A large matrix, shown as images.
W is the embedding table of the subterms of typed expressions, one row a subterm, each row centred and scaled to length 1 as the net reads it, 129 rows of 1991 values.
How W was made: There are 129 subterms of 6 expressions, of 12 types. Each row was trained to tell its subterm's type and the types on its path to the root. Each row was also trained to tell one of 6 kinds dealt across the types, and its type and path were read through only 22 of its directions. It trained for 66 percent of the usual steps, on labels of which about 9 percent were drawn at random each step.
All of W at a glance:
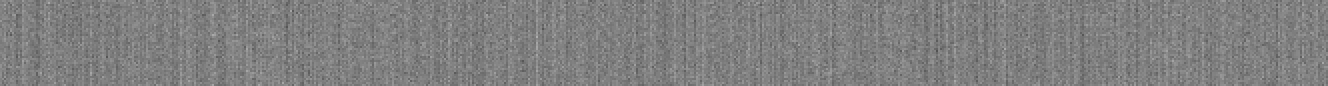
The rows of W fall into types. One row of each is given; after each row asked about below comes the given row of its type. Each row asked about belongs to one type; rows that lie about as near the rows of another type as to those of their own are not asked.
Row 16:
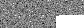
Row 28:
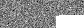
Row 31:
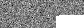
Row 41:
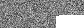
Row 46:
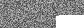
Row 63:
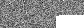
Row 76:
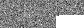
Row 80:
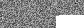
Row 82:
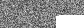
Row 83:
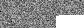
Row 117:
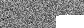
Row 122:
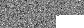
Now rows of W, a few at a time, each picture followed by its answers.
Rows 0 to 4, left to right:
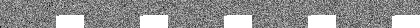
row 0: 31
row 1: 28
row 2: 80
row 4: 82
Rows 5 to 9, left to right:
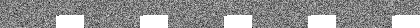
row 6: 83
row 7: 76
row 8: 80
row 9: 80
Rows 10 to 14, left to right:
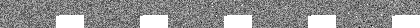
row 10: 122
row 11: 122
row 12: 83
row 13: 80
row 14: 63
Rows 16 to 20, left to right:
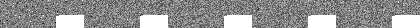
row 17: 80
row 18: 63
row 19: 117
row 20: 82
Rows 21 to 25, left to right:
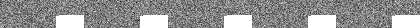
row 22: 41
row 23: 117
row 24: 122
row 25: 28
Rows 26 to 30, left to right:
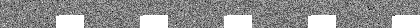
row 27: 80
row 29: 122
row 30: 41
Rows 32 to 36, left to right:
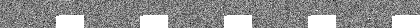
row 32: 41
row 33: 83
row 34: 122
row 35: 82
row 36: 63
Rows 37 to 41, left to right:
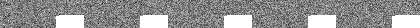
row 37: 82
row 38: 122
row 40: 122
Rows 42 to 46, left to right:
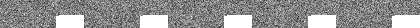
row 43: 117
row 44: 63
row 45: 31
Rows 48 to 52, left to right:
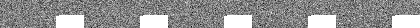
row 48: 83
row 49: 80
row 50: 76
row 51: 46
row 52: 46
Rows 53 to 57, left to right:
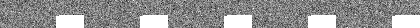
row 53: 28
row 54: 82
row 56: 76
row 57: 31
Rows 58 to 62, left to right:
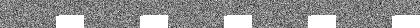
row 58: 76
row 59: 82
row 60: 80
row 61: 122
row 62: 82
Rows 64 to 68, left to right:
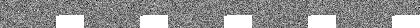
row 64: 63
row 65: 117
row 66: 63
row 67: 117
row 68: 82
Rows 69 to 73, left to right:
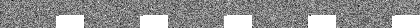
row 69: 117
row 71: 28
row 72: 76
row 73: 122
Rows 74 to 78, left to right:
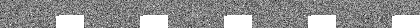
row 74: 63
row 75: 117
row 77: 80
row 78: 117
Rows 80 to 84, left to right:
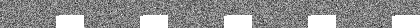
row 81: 63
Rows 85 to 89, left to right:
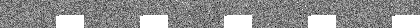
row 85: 28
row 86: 83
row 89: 76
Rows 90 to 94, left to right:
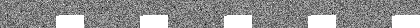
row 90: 83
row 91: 63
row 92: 122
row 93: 82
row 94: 80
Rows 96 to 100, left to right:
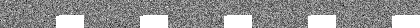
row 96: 46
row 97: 76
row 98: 28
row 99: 28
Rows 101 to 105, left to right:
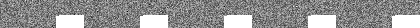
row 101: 63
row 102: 46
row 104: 28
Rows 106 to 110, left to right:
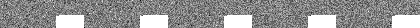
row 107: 41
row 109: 76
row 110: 46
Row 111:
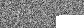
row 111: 46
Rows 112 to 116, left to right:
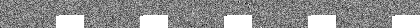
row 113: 80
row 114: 76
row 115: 28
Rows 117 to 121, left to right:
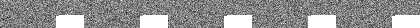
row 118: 122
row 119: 16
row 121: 63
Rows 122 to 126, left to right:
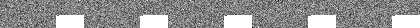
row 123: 76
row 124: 117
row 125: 46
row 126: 28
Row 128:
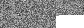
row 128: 117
